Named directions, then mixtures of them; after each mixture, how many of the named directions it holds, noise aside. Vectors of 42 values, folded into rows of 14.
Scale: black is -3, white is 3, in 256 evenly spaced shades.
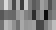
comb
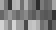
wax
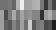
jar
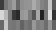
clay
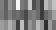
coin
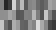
two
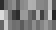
one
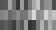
two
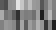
three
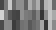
three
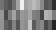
one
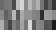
one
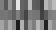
one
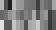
three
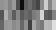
one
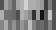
three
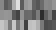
three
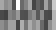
three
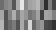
one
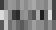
one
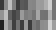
three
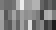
one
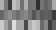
one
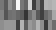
one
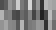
two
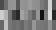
one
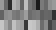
one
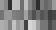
one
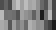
three
